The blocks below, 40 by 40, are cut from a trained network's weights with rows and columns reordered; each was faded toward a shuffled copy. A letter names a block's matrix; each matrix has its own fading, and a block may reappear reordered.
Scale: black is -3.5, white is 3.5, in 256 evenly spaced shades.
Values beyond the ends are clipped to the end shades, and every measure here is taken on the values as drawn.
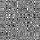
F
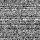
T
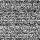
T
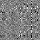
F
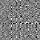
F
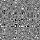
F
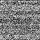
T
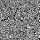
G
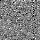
G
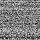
T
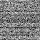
T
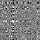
F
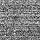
T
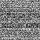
T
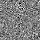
G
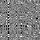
F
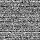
T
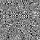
G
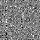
G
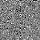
G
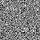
G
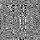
F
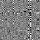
F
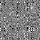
F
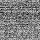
T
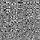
G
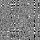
F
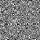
G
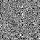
G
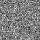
G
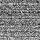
T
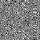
G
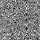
G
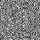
G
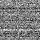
T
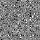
G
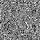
G
